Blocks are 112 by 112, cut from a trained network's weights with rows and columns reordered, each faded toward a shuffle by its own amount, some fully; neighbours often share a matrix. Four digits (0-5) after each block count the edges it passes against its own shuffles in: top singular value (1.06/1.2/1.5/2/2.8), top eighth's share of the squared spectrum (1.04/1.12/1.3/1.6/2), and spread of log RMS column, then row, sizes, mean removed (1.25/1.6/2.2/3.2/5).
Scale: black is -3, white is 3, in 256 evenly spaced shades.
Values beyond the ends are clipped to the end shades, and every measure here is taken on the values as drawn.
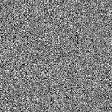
3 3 2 1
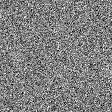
0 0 0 0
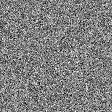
0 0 0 0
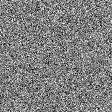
0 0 0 0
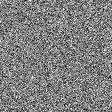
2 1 0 0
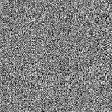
4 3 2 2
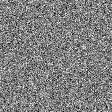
0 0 0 0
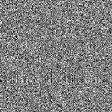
4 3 2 2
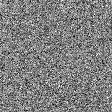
2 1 0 0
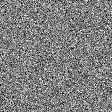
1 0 0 0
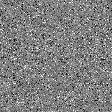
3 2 0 1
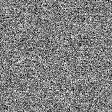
3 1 0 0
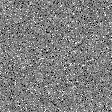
1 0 0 0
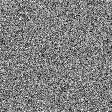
2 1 0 0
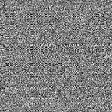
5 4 1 3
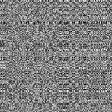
5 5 2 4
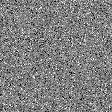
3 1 0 1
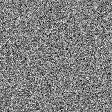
2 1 0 0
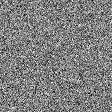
1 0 0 0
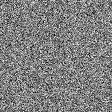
1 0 0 0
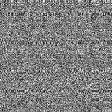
4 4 1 3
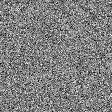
1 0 0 0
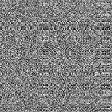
5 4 2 3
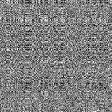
5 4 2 3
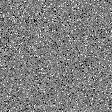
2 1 0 0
